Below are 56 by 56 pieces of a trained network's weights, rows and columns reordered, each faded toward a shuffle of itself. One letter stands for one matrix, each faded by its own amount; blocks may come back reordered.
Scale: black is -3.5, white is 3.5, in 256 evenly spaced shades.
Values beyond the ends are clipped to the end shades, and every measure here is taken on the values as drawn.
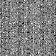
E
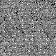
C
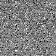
C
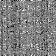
E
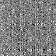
E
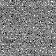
C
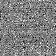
C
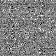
C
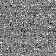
C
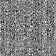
E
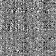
E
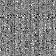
E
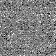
C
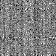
E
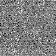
C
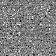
C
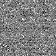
C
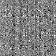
E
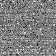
C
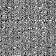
E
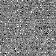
C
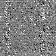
C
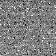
C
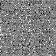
C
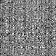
E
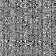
E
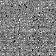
C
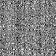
E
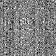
E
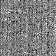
E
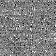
C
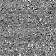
C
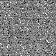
C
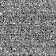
C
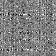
E
